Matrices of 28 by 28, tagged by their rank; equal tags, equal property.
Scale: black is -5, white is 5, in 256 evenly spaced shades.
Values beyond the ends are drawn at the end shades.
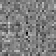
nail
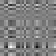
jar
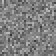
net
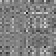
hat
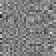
nail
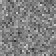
net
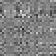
nail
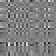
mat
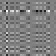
jar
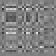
mat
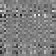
hat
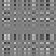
jar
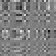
mat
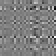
mat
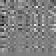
hat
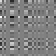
jar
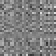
hat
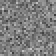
net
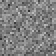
net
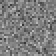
net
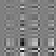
jar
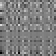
mat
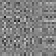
hat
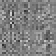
nail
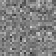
nail
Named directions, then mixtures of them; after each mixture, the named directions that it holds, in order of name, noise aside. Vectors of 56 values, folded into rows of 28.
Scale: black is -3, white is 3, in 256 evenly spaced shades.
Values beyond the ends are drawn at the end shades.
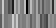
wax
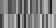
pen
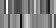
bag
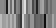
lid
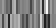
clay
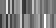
clay, lid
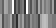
wax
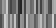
bag, pen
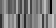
pen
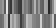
bag, clay, pen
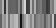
bag, lid, wax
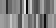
lid, wax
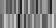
lid, pen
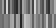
bag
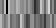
bag, lid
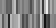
clay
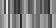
bag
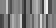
clay, lid, pen
